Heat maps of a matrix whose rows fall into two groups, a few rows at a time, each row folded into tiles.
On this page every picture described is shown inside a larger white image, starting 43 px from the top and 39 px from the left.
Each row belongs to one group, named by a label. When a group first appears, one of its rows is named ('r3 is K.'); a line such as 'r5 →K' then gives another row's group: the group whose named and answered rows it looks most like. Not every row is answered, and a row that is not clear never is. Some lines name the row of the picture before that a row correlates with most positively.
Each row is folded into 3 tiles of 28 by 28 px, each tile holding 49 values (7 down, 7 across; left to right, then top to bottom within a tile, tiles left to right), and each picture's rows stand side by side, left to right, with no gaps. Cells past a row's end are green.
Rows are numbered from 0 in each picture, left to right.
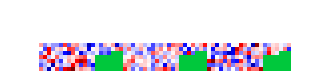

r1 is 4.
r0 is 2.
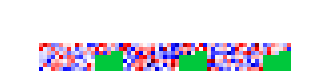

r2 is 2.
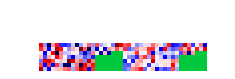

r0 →4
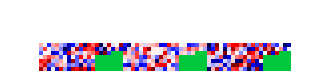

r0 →4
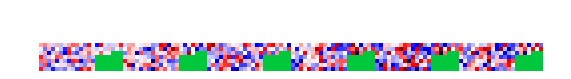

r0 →2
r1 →4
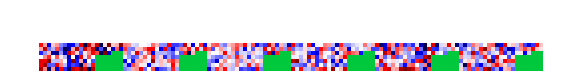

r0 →4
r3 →2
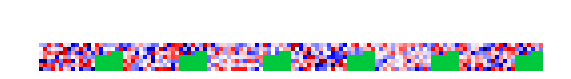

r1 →4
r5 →4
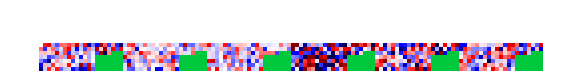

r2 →2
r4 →4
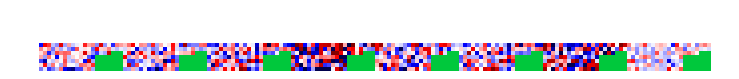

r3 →2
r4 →4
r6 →4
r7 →2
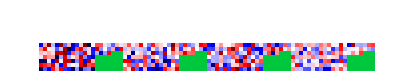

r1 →2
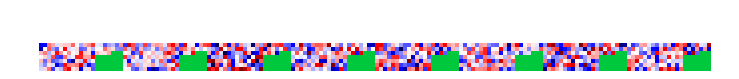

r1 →2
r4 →4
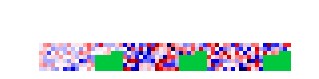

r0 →2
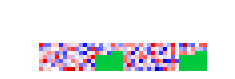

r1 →2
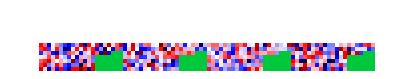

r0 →4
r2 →2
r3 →2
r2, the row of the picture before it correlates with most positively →1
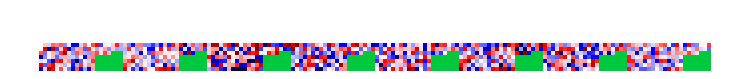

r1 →4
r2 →2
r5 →4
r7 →2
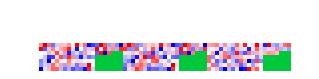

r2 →2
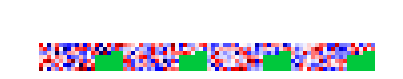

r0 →4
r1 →2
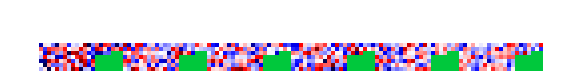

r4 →2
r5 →4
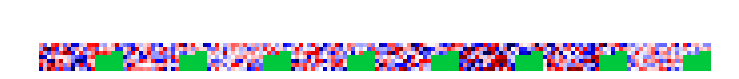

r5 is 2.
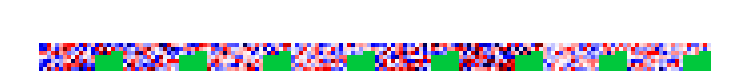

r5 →4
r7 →2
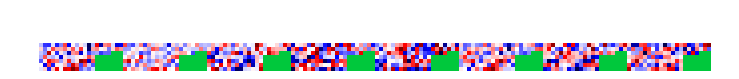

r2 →2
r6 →2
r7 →4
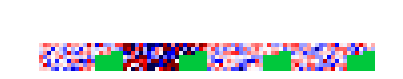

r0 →2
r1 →4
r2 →2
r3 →4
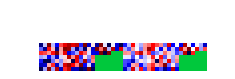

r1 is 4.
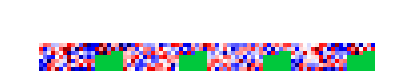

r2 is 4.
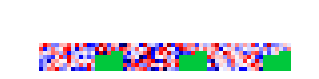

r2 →2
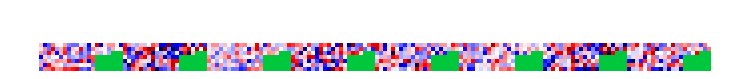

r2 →2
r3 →2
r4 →4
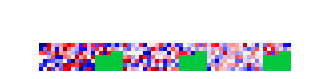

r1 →2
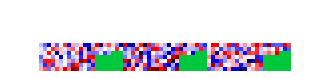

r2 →2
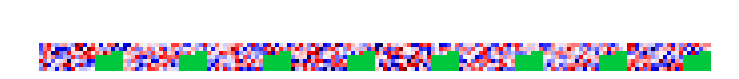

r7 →4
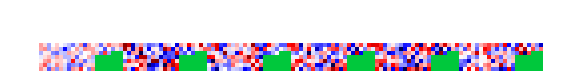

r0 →4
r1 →4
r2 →2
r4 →4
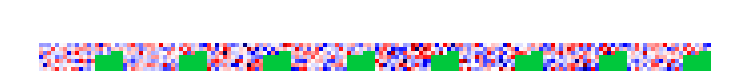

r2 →4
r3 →2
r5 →2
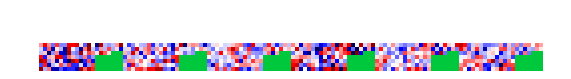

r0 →2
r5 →4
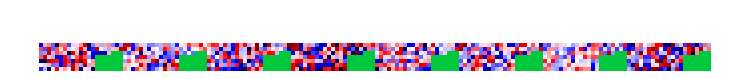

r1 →4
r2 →2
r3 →4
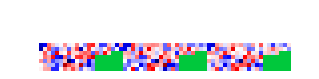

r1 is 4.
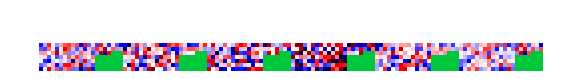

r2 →2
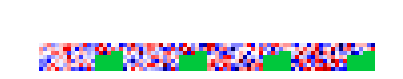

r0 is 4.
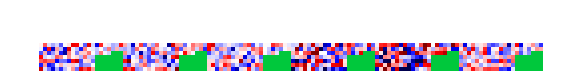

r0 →2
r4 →2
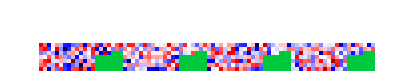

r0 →4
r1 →2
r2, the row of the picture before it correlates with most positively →5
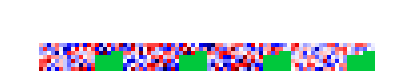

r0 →4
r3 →4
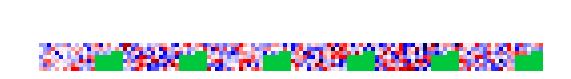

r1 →4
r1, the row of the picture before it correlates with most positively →3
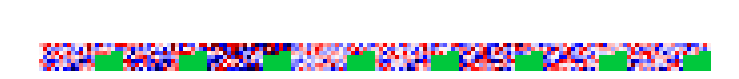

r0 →2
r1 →2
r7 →2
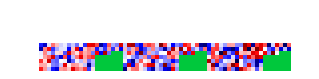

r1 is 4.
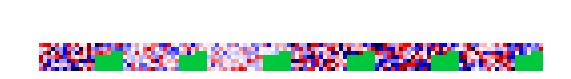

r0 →2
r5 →2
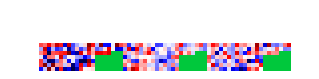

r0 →2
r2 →2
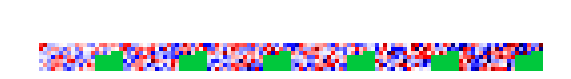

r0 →4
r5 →4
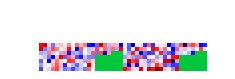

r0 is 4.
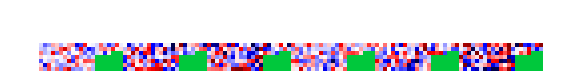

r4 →2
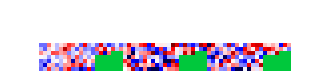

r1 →2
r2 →2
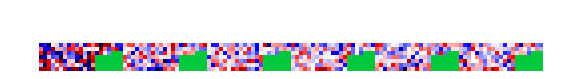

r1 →2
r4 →4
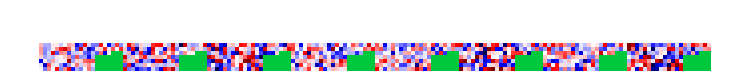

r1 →2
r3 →4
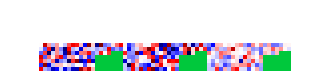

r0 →2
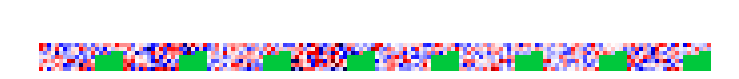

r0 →4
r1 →4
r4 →4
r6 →2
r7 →2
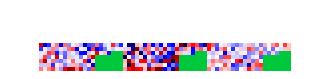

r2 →4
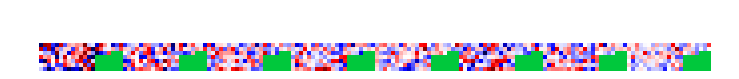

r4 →2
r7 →2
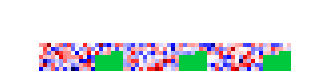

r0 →2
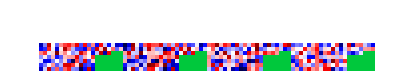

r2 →2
